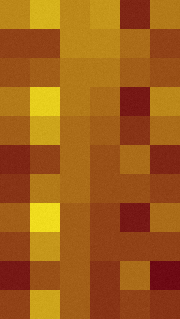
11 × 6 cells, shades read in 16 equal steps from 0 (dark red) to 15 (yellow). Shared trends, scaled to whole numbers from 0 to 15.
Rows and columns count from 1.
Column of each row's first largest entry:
2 3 3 2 2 3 2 2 2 5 2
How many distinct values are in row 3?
3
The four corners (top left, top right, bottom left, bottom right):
9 8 4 3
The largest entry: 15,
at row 8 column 2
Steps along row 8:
up down down down up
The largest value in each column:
9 15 9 10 7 9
